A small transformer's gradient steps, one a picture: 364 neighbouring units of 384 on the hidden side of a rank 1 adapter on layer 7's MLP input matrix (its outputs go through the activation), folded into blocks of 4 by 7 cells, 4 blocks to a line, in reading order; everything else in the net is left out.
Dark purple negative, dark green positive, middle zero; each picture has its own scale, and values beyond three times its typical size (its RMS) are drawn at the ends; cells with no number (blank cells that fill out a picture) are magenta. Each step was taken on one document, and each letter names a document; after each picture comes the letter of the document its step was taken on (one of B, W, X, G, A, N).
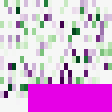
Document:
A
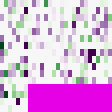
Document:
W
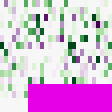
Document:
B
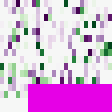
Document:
A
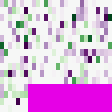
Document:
W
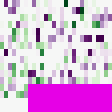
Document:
A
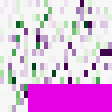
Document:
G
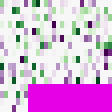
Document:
G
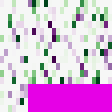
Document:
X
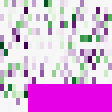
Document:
W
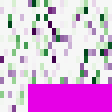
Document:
X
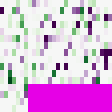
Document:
G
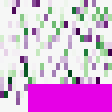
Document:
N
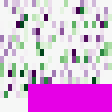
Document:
A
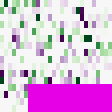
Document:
A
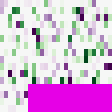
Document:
G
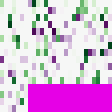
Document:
X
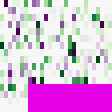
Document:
B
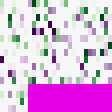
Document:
X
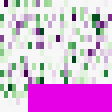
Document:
B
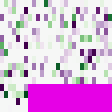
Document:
W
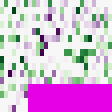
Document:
G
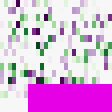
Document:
A
